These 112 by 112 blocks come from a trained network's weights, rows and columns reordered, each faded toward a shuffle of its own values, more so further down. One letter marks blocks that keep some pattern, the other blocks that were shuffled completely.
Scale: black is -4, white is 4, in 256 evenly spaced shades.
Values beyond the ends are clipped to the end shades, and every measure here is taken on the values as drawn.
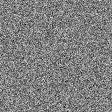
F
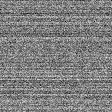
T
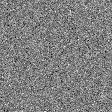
F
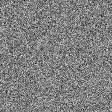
F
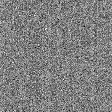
T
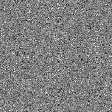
T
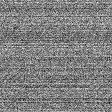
T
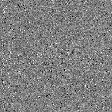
T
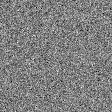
F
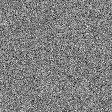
F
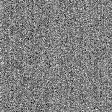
T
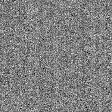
T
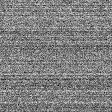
T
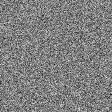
F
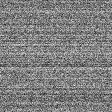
T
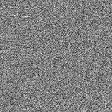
T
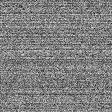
T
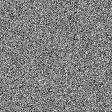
F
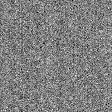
T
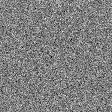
F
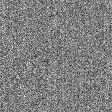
T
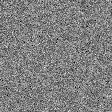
F
